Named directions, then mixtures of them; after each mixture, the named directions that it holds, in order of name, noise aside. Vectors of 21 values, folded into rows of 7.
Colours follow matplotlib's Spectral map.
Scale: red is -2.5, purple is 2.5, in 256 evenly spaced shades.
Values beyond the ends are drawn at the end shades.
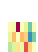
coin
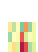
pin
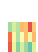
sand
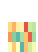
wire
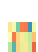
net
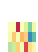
coin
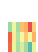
sand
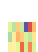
net, wire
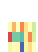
pin, wire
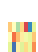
net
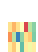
wire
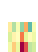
pin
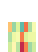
pin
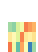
pin, sand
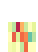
coin, sand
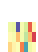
coin, wire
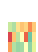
coin, sand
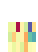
coin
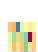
coin, sand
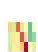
coin, pin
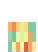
sand, wire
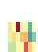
coin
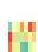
pin, sand
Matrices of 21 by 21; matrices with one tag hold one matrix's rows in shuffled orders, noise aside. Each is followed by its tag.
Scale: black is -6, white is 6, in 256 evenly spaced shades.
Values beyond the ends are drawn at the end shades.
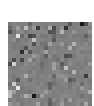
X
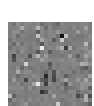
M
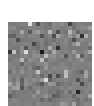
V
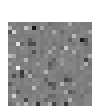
X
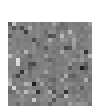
X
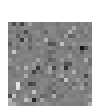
X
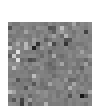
X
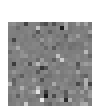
M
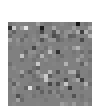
V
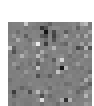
M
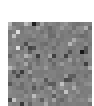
X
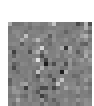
M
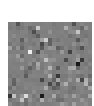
V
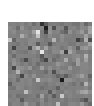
M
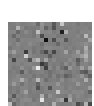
M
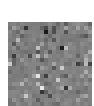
M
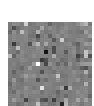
M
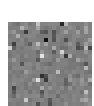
M
